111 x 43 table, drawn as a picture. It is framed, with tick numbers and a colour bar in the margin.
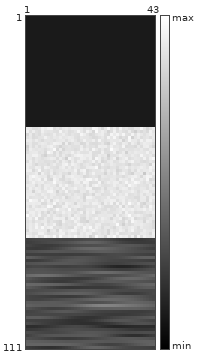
It is made of 3 by 1 panels. Panel 1,1: very low, flat. Panel 2,1: very high, fine-grained, faint in contrast. Panel 3,1: low, streaked across.
